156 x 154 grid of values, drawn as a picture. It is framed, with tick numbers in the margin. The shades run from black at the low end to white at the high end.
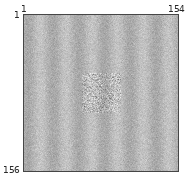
Average level on the scale: 70%. Odd patch: rougher, in the centre. Stripes: upright, repeating 6 times. Slope: none.
